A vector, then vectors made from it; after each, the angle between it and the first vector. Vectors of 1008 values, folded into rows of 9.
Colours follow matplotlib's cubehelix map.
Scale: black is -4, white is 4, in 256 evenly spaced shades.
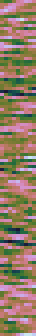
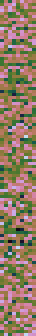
partly aligned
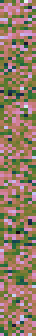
partly aligned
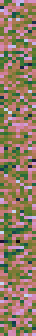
partly aligned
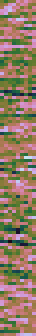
nearly parallel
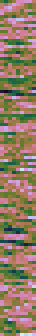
nearly parallel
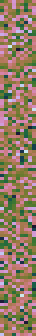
orthogonal
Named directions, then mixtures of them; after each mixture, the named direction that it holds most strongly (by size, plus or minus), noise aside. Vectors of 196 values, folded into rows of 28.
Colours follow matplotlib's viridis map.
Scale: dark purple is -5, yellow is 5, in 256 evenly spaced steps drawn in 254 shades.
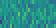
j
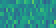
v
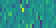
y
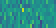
y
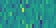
y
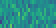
j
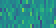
y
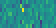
y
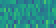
v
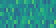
v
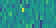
y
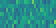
v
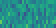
j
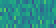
v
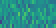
j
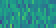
j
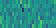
y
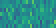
v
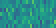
v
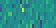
y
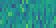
y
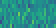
j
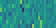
y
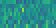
v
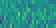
j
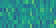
v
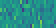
y
